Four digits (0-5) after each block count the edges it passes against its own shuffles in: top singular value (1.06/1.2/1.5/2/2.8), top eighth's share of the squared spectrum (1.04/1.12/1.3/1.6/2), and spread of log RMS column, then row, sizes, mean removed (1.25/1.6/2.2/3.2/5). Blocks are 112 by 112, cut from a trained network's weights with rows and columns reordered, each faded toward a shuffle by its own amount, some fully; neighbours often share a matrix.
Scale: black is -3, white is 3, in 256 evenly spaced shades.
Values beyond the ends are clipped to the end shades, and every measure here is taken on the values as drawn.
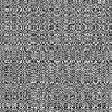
5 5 2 4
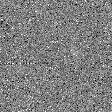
2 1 0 1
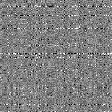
4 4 1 3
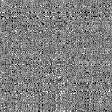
4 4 2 3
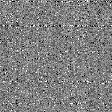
3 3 1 2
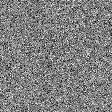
0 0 0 0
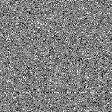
3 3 1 2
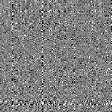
4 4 3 3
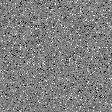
1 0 0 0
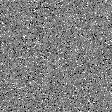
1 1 0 0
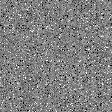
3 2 0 2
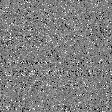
2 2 0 2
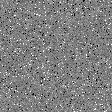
0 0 0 0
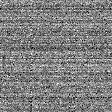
4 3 1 2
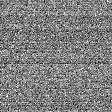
3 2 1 0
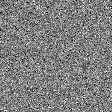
0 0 0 0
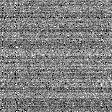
4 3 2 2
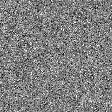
2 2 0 0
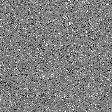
2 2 0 1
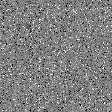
2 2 1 1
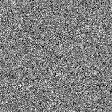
3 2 0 1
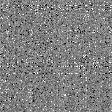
3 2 0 2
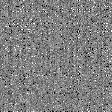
3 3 1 2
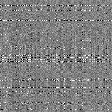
4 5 1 4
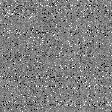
3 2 0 2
